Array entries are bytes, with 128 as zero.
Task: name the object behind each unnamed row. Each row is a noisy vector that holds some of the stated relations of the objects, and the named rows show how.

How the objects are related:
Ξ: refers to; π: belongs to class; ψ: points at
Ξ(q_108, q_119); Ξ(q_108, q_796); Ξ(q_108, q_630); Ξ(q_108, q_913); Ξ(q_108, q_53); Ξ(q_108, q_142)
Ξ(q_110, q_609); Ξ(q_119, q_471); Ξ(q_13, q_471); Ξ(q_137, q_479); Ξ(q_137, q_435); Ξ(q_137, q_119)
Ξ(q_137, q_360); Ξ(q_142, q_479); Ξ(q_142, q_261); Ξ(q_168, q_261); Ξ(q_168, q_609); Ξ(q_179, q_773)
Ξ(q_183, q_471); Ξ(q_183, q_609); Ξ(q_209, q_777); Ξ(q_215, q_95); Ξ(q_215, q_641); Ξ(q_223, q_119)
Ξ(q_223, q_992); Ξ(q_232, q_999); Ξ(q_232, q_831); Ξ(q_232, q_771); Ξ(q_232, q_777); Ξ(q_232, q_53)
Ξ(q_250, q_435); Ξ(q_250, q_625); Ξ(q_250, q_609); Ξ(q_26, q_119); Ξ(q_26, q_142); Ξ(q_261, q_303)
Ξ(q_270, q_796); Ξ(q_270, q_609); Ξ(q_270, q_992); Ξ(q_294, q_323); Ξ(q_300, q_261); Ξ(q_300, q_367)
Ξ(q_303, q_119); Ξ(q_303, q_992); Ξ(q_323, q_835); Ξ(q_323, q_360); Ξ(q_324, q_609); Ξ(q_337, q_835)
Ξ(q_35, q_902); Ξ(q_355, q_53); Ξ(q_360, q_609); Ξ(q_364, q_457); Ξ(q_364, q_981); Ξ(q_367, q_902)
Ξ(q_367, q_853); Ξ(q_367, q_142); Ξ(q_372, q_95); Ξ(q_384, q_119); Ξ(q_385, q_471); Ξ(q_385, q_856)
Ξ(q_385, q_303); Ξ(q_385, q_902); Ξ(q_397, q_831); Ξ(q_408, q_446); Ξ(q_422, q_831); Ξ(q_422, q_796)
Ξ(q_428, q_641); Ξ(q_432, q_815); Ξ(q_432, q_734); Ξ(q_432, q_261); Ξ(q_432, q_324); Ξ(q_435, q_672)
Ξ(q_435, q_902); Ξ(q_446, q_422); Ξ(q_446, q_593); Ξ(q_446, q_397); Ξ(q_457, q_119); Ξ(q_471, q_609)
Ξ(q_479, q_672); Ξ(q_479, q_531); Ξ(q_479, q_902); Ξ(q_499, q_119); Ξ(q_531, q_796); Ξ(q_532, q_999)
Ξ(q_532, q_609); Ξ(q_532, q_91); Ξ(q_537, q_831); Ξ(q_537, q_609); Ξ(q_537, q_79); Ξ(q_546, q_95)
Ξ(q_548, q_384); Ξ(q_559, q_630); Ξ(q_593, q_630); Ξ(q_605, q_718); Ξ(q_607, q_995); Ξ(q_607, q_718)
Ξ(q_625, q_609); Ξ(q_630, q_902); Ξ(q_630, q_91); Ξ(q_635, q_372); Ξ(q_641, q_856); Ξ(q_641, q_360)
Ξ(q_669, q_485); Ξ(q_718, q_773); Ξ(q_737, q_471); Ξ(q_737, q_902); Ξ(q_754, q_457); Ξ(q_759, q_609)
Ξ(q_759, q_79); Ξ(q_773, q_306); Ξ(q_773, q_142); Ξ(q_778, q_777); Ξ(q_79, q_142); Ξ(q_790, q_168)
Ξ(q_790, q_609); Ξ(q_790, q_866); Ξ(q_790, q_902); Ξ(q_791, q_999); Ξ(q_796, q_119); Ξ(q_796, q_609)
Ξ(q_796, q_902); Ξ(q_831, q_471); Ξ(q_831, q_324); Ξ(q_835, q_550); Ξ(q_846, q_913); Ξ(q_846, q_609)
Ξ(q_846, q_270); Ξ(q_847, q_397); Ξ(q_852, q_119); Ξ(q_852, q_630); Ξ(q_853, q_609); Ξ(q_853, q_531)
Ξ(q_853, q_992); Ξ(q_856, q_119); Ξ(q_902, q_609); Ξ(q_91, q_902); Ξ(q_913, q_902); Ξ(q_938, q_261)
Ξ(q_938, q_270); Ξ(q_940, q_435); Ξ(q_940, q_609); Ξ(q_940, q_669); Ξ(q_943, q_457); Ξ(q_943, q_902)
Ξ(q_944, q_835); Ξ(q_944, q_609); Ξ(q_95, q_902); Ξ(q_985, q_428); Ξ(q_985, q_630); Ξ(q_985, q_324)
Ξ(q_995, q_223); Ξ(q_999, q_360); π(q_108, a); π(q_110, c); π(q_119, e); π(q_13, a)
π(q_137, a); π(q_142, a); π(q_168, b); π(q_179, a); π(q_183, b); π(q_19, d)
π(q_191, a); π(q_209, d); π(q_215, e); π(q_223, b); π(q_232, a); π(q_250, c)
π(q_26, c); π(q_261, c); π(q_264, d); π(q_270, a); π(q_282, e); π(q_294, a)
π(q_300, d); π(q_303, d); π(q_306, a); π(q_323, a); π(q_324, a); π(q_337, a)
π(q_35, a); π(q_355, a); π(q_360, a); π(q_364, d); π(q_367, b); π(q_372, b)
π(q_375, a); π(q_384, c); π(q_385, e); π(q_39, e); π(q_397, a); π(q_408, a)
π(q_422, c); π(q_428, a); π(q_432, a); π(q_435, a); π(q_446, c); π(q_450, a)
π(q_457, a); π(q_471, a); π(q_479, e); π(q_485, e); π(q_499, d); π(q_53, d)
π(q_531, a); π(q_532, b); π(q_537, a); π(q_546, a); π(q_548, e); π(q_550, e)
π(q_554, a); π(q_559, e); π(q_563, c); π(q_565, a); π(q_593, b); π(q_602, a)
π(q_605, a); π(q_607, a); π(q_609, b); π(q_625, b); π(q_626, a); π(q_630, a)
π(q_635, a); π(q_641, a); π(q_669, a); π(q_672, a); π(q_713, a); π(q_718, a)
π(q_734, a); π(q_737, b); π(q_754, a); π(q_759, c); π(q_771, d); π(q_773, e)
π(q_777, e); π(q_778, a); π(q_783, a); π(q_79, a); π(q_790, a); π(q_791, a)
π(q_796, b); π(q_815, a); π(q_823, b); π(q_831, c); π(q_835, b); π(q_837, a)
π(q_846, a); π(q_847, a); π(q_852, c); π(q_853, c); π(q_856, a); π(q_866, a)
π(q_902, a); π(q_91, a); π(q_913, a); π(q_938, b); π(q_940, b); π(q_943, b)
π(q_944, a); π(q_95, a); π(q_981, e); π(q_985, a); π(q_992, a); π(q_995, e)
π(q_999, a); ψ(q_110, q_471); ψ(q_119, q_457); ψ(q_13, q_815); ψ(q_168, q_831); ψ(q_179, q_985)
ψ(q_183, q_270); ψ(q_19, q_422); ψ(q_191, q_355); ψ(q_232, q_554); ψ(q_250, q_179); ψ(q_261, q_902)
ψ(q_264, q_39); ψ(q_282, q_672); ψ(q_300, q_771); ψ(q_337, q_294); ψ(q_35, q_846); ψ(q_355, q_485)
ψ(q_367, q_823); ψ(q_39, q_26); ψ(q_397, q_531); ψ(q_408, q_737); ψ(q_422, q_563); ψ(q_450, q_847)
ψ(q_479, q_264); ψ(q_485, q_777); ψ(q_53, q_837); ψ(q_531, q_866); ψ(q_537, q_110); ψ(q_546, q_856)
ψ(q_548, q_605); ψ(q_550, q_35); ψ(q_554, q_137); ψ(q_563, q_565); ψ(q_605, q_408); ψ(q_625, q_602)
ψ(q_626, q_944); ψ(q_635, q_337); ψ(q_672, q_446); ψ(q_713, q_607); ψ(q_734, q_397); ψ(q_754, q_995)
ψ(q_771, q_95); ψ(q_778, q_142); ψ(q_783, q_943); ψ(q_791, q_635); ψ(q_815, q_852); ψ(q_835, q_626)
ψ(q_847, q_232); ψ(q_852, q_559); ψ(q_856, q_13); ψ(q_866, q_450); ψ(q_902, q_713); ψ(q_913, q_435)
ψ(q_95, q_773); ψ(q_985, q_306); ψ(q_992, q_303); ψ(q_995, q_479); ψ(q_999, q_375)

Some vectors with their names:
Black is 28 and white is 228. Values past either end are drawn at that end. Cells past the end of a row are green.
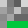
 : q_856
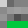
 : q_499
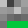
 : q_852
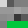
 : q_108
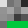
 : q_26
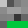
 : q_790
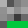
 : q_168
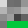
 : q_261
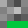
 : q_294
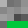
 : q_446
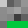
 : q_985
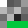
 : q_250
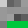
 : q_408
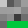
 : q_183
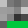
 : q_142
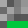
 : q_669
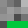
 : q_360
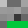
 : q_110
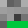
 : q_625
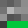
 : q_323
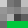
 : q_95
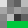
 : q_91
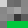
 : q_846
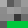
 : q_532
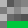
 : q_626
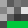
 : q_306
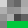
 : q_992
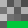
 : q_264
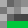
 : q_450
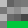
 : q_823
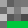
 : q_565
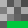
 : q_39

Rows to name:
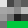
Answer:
q_179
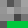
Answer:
q_791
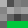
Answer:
q_432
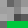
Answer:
q_355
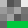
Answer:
q_546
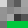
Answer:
q_435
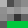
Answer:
q_759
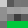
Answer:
q_938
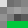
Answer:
q_943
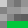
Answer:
q_457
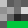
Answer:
q_773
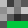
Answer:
q_605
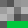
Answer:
q_778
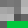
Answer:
q_771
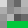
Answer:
q_119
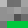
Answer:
q_641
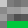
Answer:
q_303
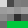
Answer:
q_300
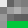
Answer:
q_364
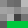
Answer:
q_999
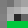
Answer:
q_232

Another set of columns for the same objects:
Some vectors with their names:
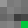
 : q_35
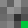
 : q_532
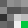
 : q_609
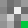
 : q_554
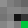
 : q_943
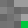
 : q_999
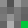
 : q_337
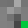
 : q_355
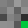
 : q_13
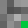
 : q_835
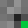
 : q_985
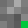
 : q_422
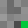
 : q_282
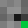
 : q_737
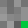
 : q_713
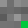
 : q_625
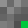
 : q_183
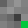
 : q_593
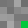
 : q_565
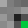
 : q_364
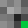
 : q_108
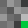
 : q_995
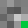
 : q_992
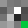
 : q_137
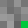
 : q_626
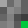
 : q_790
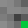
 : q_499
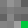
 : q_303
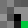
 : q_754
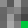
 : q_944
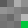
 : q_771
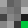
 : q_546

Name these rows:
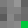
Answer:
q_270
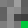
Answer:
q_846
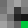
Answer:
q_852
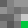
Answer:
q_53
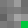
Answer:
q_79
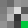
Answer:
q_847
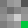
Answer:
q_306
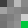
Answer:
q_777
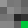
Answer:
q_385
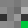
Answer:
q_856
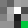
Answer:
q_232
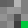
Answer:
q_209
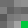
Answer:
q_360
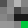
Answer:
q_559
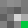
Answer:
q_261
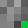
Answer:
q_432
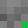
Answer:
q_796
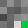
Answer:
q_902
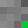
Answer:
q_223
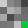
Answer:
q_26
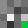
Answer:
q_734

